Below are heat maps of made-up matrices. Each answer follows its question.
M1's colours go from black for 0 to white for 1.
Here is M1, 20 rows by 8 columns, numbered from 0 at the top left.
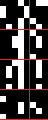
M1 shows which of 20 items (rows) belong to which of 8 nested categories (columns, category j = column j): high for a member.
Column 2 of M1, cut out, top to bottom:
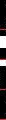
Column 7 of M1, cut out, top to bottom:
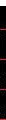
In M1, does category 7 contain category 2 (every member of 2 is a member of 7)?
no
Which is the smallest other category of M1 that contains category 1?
6
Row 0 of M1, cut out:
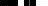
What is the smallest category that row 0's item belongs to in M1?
7
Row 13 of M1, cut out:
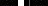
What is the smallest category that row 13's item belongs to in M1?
3
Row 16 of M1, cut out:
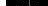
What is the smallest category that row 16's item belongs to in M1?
0
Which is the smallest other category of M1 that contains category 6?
3
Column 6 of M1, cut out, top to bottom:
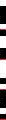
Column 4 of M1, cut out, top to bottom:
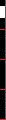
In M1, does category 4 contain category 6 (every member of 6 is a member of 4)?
no
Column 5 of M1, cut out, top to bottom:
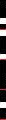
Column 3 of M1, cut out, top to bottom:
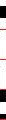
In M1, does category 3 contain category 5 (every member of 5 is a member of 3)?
yes
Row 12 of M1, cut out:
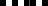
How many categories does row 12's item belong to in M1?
3
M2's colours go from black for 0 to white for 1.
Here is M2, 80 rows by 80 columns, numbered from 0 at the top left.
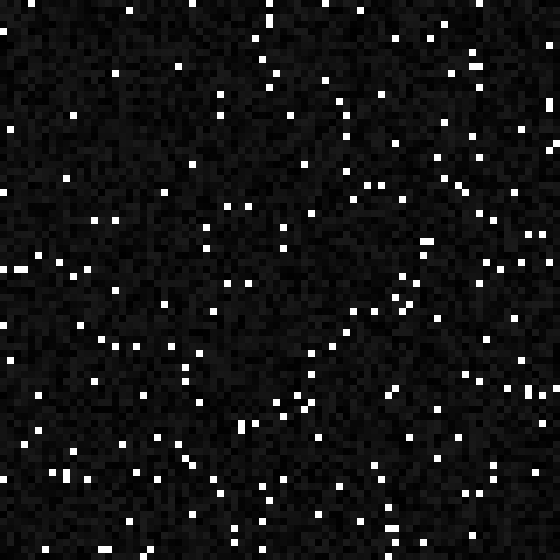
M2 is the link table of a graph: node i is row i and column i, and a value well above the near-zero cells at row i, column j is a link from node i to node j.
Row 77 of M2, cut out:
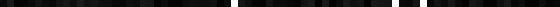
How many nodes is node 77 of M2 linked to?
3
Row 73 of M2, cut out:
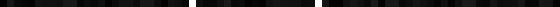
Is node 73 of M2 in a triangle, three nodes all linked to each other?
no
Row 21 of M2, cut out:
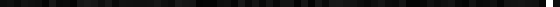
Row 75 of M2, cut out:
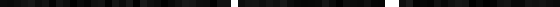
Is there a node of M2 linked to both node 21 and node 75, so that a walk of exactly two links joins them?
no
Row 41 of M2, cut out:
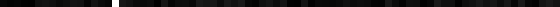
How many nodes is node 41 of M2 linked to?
1
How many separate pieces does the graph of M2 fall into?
3
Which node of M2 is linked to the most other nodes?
node 68
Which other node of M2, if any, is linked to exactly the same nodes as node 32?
node 35
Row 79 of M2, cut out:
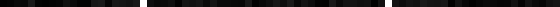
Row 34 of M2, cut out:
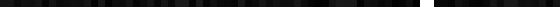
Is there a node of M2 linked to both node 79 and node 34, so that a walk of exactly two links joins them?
no
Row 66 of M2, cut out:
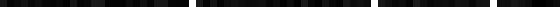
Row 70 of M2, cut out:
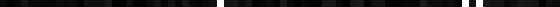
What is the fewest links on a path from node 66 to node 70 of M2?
1
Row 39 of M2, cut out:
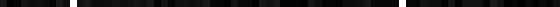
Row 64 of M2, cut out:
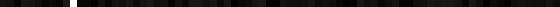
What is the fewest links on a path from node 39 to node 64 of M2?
2
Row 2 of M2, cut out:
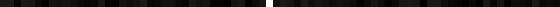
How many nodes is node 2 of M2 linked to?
1
